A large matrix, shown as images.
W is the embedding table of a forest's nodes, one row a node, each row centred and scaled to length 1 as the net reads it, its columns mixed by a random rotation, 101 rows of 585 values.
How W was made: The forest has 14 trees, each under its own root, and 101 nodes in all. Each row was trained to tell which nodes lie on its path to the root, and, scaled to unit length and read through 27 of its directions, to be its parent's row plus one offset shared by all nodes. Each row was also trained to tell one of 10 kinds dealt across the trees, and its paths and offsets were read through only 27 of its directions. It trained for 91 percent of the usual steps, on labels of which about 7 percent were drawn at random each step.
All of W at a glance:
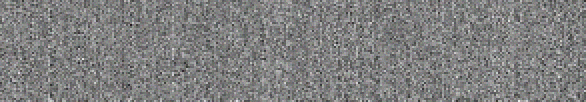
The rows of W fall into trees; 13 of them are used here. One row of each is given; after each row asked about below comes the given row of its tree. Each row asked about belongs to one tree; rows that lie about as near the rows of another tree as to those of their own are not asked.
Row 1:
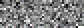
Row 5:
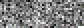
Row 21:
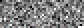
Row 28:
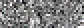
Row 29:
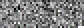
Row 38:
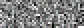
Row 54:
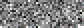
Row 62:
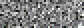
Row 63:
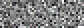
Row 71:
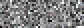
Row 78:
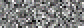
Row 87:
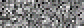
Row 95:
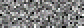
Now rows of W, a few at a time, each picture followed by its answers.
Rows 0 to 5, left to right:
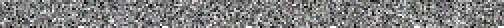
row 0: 63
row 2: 29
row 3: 54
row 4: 78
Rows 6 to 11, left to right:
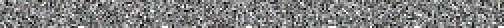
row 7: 21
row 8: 5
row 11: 38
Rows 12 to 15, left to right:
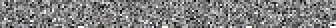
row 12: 63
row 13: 78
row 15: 95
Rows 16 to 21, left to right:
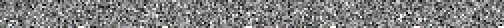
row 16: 62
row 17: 78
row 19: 21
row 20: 87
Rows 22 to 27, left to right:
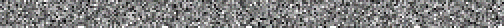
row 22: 5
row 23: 29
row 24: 29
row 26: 78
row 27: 29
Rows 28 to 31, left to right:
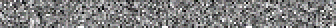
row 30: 62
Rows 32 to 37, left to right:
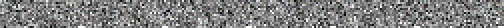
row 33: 54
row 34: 28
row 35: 87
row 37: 87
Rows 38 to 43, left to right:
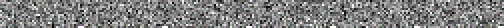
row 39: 38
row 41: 28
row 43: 95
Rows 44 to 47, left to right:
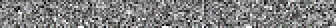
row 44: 29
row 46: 54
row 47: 5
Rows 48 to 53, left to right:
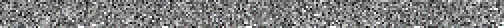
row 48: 54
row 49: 87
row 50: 87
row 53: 1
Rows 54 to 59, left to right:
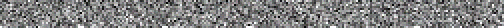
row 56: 95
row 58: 29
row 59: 78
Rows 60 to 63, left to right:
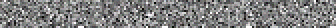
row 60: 5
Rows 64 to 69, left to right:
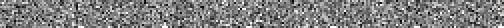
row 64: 78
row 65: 78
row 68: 38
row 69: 29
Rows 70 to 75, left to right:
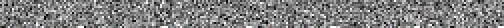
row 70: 62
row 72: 87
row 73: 87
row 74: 1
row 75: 62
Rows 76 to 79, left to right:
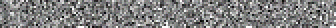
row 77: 1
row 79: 5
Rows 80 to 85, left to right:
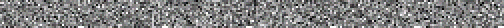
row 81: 5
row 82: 5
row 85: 87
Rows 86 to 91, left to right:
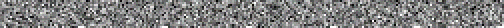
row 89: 21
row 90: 78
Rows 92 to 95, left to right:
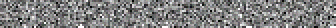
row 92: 28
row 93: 29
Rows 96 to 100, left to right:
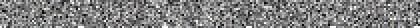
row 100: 5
